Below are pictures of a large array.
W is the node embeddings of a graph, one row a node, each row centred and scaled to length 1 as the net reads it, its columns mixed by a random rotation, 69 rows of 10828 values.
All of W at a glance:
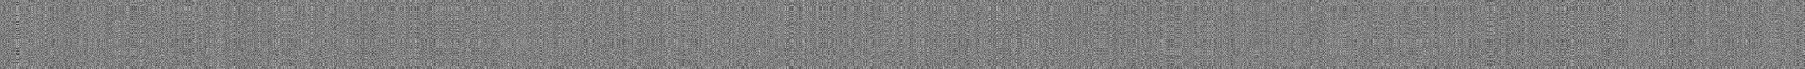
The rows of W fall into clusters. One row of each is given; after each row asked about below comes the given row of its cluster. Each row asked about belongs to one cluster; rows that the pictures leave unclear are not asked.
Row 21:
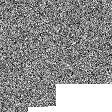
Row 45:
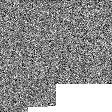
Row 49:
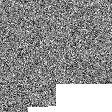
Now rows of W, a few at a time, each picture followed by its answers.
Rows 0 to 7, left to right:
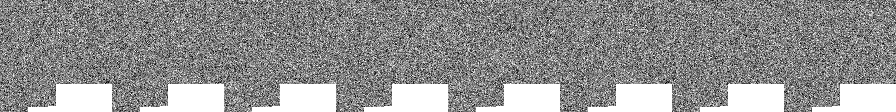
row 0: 49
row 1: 49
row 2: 21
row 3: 45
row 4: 21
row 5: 49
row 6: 45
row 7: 45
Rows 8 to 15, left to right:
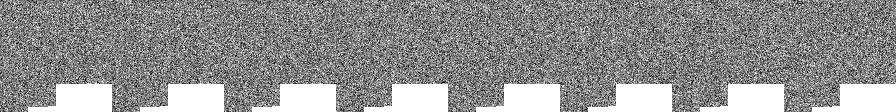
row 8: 45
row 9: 45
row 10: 45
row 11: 49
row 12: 45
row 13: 49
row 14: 45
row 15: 21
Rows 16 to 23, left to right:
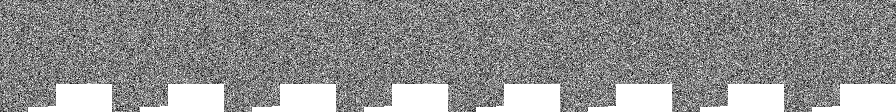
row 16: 45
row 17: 49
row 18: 45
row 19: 45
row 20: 49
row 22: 21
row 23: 45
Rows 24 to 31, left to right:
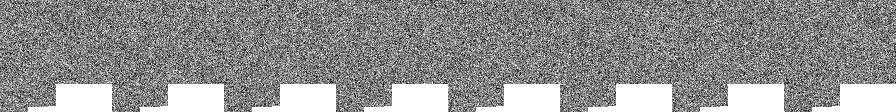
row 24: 21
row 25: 49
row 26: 49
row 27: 45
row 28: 21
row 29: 45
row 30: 21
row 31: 49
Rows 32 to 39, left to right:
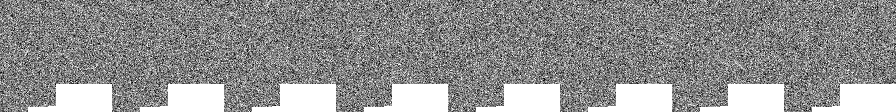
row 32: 45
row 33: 45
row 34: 21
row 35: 49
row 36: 21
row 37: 45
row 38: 21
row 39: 49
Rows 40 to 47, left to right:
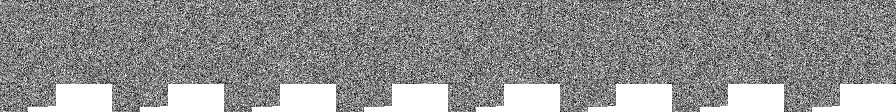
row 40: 49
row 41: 49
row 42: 49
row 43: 45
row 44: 49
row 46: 49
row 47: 45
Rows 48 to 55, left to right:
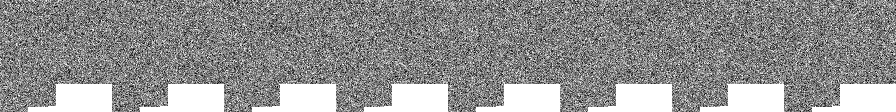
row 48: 21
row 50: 21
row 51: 21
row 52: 49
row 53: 21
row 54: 21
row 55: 49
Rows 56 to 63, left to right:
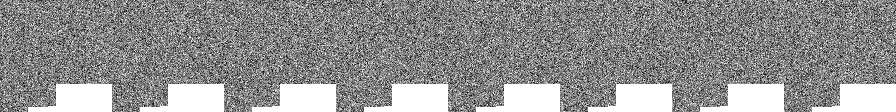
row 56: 45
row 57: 49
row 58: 45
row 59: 21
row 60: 49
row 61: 49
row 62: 21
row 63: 49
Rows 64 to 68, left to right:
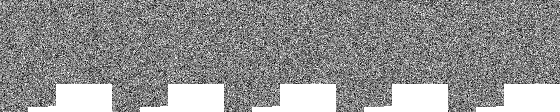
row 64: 49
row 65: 49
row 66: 45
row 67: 45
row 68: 45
